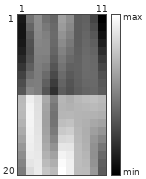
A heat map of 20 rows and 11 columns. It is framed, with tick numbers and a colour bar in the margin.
The top right is the ninth with the lowest average. A horizontal seam about 50% of the way down splits the table, and the bottom part is higher. The grain runs up and down.
